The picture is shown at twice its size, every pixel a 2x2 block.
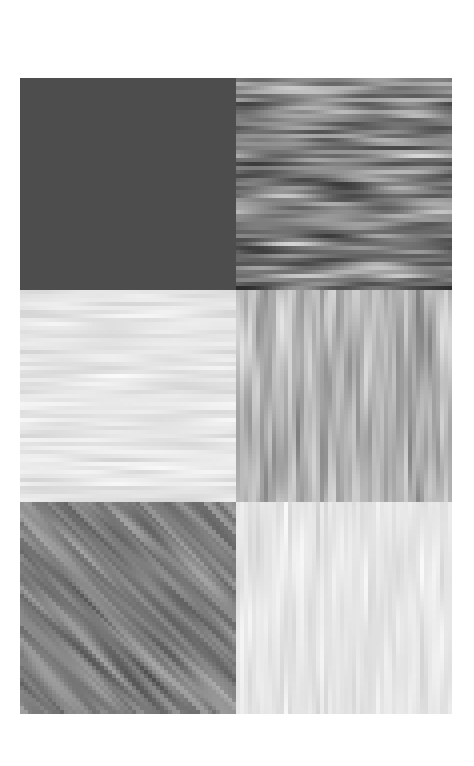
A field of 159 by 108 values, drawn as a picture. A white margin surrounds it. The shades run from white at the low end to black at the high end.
It is made of 3 by 2 panels. Panel 1,1: high, flat. Panel 1,2: middling, streaked across, strong in contrast. Panel 2,1: very low, streaked across, faint in contrast. Panel 2,2: low, streaked downward. Panel 3,1: middling, slanting down to the right. Panel 3,2: very low, streaked downward, faint in contrast.
